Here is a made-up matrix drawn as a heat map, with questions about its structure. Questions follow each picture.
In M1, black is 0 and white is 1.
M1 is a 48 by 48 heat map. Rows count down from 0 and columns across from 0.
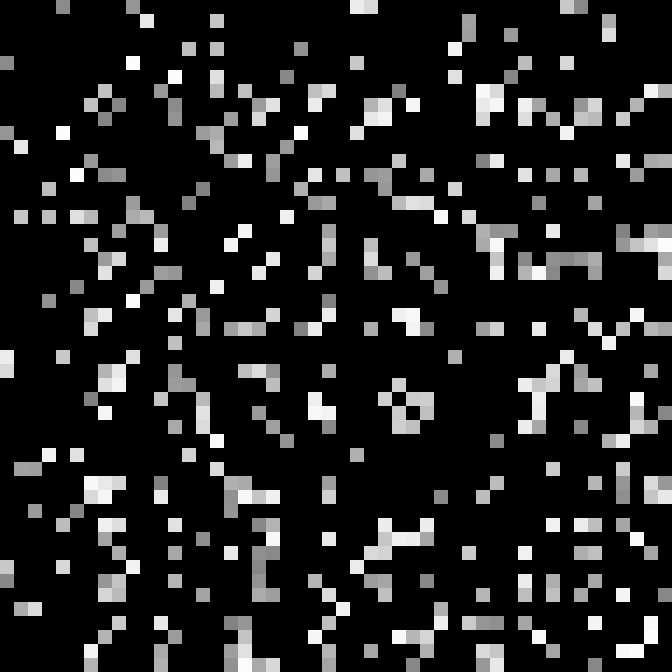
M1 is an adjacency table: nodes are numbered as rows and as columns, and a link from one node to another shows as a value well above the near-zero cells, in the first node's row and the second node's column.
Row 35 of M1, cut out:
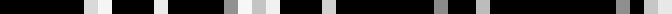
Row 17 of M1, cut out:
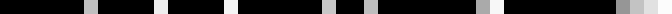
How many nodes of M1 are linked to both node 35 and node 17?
8
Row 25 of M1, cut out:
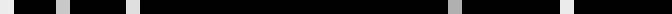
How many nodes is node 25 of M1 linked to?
5
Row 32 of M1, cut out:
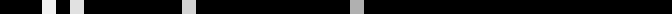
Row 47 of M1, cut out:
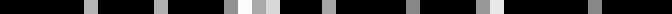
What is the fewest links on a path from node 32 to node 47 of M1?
4
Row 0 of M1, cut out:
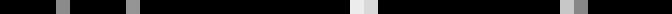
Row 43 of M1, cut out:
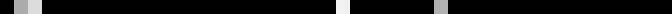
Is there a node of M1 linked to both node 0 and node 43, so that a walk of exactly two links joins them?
no
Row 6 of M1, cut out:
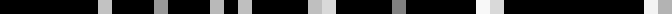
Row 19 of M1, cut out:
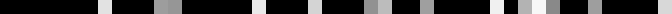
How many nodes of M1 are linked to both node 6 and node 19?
5
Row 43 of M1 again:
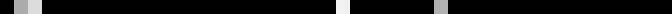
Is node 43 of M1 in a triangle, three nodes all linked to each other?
no
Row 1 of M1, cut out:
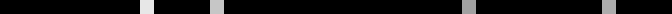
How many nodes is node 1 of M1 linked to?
4
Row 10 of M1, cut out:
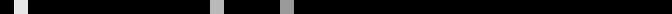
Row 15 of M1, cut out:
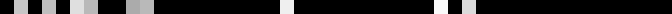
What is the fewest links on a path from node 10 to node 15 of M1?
1
